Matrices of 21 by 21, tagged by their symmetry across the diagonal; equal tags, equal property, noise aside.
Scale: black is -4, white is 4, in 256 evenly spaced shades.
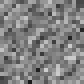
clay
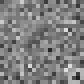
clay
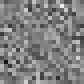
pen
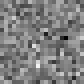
pen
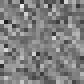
pen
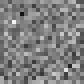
pen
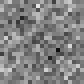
clay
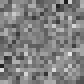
clay
